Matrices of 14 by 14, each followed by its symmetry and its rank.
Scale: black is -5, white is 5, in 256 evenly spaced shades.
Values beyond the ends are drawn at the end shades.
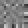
antisymmetric, rank two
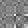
symmetric, rank two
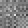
symmetric, rank two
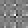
symmetric, rank two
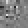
antisymmetric, rank two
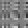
antisymmetric, rank two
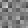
symmetric, rank two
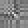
symmetric, rank two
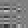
neither, rank one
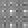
symmetric, rank two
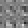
antisymmetric, rank two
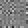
antisymmetric, rank two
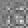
symmetric, rank two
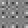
symmetric, rank two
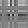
neither, rank one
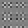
neither, rank one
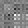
symmetric, rank two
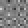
antisymmetric, rank two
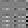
neither, rank one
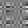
neither, rank one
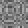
antisymmetric, rank two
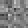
antisymmetric, rank two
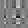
neither, rank one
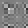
symmetric, rank two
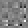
antisymmetric, rank two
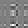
neither, rank one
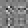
antisymmetric, rank two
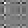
neither, rank one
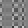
neither, rank one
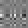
neither, rank one
